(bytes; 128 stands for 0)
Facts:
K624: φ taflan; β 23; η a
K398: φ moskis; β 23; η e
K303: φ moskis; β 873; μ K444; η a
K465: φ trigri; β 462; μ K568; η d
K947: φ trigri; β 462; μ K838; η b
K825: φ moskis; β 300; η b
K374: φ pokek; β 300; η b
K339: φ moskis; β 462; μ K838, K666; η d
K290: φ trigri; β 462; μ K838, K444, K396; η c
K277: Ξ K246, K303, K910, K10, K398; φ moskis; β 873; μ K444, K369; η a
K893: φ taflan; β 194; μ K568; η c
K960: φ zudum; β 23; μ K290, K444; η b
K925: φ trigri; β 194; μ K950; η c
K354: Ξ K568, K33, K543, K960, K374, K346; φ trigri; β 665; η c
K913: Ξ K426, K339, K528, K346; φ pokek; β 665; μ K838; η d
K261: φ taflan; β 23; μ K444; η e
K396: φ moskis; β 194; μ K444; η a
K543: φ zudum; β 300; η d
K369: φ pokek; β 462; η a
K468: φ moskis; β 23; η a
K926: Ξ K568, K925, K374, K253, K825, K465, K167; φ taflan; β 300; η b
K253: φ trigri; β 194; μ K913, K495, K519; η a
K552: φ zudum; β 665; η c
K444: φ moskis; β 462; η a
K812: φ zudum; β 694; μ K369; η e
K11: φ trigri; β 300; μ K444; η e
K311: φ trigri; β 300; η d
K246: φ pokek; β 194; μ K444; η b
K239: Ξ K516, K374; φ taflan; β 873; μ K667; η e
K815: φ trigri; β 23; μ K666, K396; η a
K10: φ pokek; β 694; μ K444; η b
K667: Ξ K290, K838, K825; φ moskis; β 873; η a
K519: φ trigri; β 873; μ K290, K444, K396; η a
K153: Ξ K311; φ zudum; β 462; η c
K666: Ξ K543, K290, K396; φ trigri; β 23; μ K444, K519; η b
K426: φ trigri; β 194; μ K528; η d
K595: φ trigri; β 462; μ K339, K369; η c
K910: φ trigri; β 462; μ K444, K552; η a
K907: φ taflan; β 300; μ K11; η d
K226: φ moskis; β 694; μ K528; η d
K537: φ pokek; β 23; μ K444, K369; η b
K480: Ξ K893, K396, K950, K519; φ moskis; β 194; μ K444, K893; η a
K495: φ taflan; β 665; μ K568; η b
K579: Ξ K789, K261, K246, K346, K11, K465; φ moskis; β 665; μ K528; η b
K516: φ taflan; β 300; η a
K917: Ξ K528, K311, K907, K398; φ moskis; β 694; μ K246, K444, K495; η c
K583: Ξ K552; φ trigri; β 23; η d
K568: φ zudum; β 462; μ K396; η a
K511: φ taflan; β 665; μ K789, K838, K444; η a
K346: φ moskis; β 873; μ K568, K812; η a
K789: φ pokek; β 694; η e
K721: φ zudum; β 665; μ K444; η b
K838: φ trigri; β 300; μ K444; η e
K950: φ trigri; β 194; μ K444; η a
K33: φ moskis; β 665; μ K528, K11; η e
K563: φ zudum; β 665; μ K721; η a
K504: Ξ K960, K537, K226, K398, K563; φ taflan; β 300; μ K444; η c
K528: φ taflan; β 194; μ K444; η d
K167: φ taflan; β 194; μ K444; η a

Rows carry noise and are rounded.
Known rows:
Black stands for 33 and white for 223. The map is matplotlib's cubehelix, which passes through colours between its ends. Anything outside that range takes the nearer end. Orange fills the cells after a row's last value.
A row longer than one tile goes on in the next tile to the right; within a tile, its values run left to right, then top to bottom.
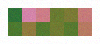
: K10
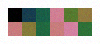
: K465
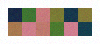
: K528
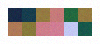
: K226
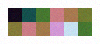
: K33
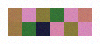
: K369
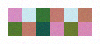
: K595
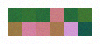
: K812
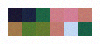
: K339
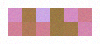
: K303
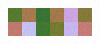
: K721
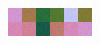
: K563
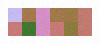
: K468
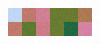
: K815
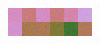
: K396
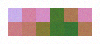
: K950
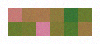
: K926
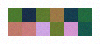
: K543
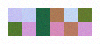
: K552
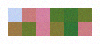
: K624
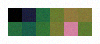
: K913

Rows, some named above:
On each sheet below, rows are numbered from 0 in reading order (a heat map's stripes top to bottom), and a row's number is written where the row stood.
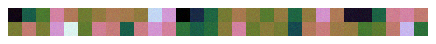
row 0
K33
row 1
K444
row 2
K913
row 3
K947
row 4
K339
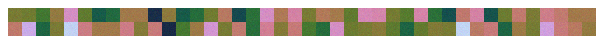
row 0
K721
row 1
K426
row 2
K239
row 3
K519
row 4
K246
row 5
K398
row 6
K825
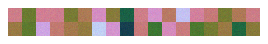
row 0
K825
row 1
K568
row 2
K253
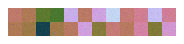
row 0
K511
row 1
K917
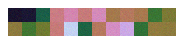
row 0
K339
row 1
K960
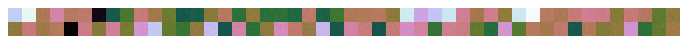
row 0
K893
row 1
K33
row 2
K838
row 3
K812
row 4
K444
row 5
K504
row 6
K925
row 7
K666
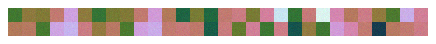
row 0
K579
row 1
K579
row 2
K495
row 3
K290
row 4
K910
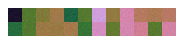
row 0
K789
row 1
K346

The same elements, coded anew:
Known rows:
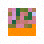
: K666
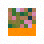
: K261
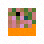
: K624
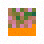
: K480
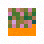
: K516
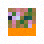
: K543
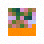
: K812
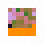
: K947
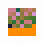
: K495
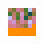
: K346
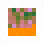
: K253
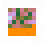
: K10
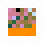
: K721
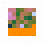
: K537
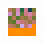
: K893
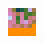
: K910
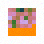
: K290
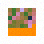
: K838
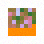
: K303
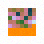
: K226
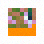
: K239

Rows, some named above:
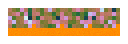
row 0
K239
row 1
K838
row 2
K398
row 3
K504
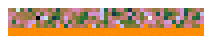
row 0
K925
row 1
K543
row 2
K246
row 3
K426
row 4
K33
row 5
K369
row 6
K666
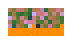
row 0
K398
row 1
K495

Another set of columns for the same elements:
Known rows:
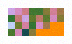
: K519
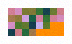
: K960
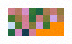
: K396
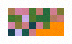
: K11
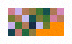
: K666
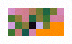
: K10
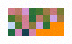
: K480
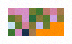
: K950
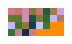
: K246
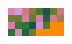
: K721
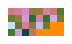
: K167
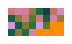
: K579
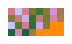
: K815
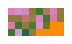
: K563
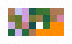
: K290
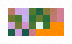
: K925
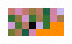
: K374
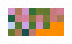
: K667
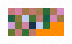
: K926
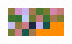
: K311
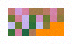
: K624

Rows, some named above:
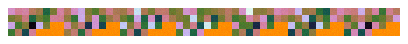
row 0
K10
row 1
K543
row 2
K528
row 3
K504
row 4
K913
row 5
K666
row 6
K789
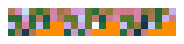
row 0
K426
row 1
K893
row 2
K246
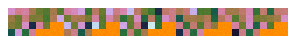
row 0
K812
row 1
K369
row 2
K947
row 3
K33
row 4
K398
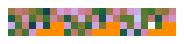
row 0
K825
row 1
K495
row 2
K893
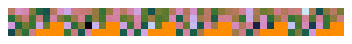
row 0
K579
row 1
K10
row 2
K917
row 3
K239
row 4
K543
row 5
K226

